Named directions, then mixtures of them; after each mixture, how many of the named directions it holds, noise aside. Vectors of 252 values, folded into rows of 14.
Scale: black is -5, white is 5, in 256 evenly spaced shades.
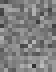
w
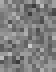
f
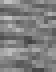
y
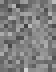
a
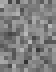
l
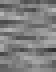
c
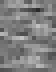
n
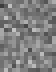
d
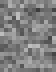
three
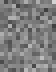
three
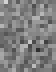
two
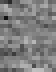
three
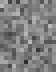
one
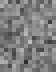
one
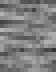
one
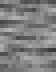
one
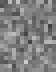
one
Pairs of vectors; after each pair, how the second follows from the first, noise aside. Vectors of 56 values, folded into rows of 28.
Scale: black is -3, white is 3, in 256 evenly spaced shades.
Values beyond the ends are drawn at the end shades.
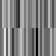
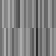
shrunk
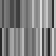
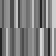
sign-scrambled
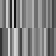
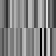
reversed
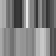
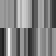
wrapped around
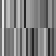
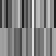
wrapped around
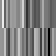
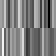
wrapped around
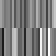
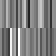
wrapped around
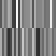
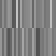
shrunk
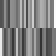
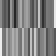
reversed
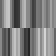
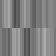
shrunk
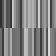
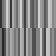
sign-scrambled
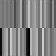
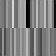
reversed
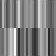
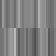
shrunk
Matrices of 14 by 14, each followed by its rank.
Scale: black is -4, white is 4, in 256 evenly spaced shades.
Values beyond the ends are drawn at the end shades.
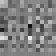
three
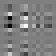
one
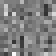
three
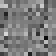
three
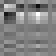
one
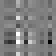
one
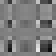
one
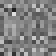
three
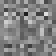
three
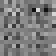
three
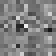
three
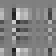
one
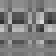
one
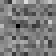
three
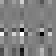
one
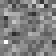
three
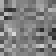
three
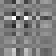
one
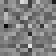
three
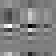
one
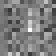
three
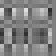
one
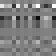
one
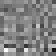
three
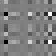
one
